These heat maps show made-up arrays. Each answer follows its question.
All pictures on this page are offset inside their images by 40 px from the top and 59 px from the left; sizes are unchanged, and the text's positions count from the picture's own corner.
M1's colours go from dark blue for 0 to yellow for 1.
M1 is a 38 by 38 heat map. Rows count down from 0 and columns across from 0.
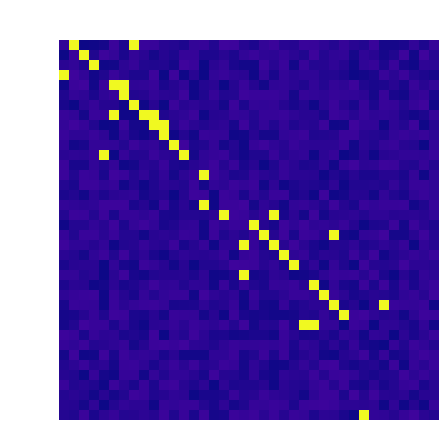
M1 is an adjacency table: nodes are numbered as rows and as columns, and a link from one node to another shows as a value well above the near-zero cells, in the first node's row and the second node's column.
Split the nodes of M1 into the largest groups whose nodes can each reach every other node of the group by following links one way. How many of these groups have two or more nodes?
4
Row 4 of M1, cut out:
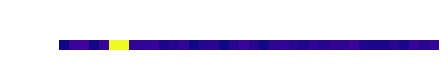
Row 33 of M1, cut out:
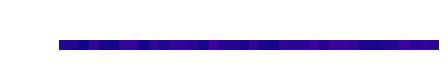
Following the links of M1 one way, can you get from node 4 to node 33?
no
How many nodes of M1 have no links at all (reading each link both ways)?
7
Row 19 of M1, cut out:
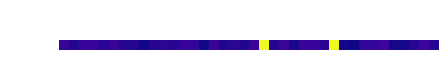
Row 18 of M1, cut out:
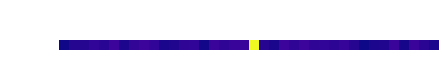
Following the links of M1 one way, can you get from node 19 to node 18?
yes
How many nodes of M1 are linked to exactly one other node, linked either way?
5
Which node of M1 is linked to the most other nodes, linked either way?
node 7
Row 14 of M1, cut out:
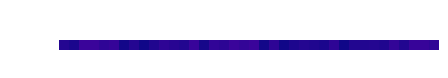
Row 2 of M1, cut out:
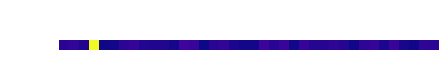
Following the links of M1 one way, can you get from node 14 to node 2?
no
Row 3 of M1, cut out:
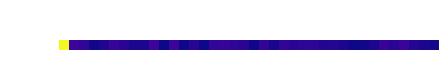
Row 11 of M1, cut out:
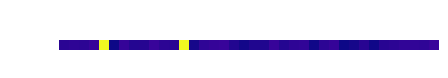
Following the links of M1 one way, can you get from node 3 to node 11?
yes
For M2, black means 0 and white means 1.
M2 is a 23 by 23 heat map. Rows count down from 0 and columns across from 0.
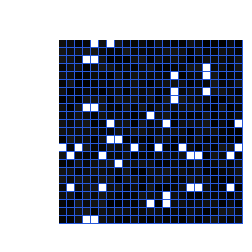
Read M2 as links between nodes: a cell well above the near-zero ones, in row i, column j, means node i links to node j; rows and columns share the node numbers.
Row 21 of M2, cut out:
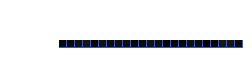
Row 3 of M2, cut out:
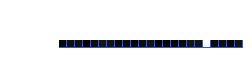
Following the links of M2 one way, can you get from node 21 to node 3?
no
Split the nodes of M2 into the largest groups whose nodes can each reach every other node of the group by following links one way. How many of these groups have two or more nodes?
0
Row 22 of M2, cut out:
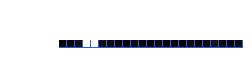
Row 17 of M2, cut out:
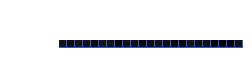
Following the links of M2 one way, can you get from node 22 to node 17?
yes
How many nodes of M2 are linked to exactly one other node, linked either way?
1
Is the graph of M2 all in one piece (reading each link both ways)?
yes
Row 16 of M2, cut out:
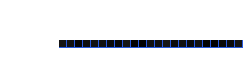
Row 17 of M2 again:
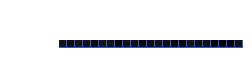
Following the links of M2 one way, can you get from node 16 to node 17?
no
